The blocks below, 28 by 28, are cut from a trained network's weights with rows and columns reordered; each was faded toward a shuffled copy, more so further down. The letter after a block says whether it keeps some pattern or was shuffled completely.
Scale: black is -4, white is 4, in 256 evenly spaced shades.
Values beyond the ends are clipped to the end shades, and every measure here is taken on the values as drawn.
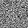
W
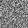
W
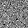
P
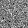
P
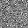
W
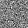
P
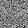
P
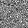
W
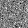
P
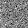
P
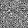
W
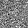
P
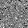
P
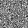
P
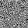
W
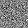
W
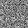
W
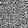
W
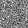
P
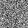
P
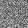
P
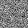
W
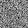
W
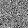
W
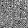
W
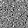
W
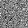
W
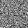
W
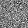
P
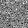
P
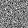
P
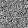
W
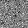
P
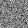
P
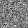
P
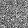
P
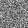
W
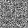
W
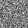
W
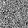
W
